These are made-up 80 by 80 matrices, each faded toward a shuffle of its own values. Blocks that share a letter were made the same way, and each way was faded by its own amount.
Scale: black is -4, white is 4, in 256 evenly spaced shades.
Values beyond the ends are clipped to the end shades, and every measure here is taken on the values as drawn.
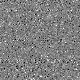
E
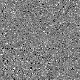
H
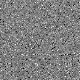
E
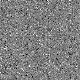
H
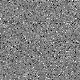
E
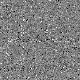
H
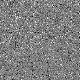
E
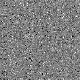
E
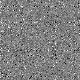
H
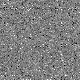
E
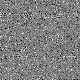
E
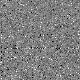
H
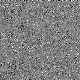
E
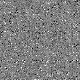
E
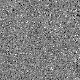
H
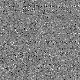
E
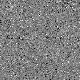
E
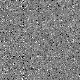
H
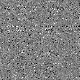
H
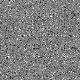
E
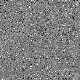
E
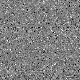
E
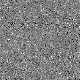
E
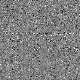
H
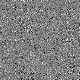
H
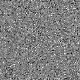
E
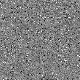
H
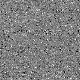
E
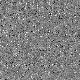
E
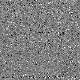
H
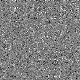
E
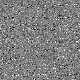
E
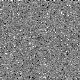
E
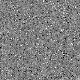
E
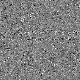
H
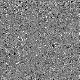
H
